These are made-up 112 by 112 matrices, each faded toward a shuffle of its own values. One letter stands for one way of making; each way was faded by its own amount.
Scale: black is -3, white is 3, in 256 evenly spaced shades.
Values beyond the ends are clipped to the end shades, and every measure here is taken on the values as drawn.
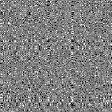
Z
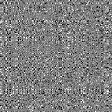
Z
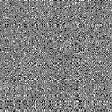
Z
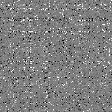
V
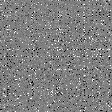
V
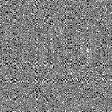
Z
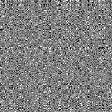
Z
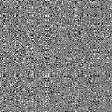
Z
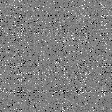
V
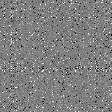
V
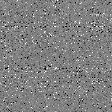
V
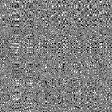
Z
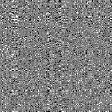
Z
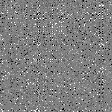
V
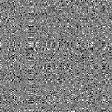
Z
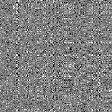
Z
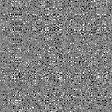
Z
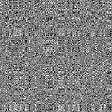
Z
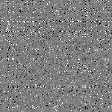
V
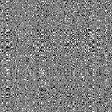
Z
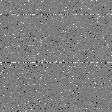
V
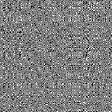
Z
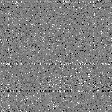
V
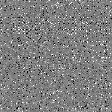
V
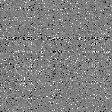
V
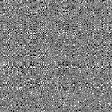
Z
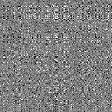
Z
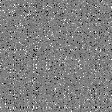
V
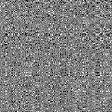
Z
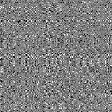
Z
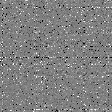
V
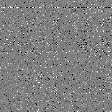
V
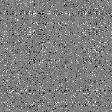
V
